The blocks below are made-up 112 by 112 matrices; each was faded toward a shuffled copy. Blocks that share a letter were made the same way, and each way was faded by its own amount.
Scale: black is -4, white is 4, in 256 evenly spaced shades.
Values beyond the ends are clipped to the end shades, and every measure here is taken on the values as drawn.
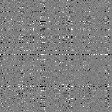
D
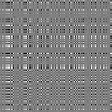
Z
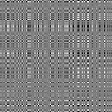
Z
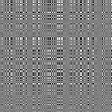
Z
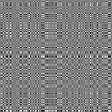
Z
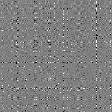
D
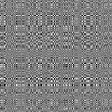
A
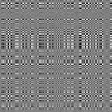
Z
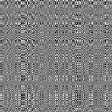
A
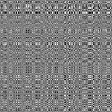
A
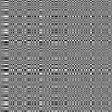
Z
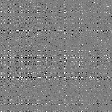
D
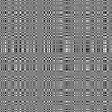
Z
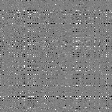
D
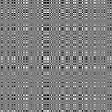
Z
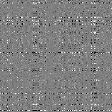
D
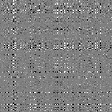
D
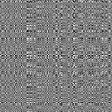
A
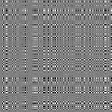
Z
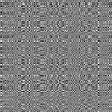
A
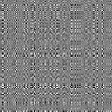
A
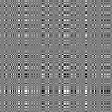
Z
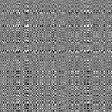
A
